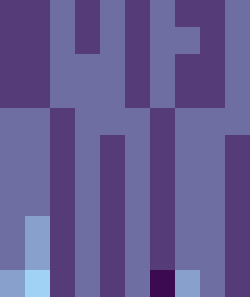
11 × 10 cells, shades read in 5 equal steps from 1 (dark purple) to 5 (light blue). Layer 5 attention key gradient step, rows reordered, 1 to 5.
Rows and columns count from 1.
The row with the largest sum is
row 11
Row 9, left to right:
3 4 2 3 2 3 2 3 3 2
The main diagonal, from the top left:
2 2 3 3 3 3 2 3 3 2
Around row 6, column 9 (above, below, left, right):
3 3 3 2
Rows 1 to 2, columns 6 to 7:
2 3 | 2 3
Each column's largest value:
4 5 3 3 3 3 3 4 3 3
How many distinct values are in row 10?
3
